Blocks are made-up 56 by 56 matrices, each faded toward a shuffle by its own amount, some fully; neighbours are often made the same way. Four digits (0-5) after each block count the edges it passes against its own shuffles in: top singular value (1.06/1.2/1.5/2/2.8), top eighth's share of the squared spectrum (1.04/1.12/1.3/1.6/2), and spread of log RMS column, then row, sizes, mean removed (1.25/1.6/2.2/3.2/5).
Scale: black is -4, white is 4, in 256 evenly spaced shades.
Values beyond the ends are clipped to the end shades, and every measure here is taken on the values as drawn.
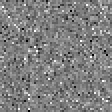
0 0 0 0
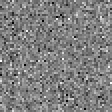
0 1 1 0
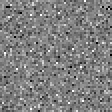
0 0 0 0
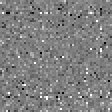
3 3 1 1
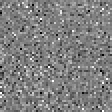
3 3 1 1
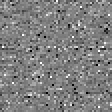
3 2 0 1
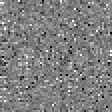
3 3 1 1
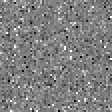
0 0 0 0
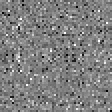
3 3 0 1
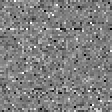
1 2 0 2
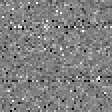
2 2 0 1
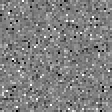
0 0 0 0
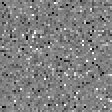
0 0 0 0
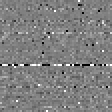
4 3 0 2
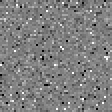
0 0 0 0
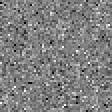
3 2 1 0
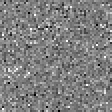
2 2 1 0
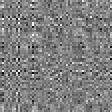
4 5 3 3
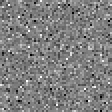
1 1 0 0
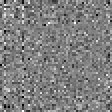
4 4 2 2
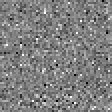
3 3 1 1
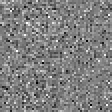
3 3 1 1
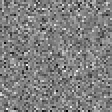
3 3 1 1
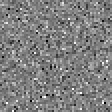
2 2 0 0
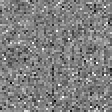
3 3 1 1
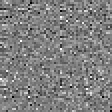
4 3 2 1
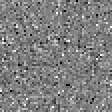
1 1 0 0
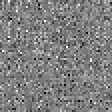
3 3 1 1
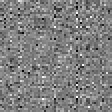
4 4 2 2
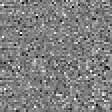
3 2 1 0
